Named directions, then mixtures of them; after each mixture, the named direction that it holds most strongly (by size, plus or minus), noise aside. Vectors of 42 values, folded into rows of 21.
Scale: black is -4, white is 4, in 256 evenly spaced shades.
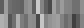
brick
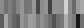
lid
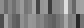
lid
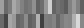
brick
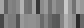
lid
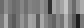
lid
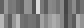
lid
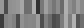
brick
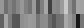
lid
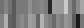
lid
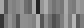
brick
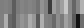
lid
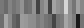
lid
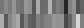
lid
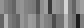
lid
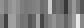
lid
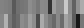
lid
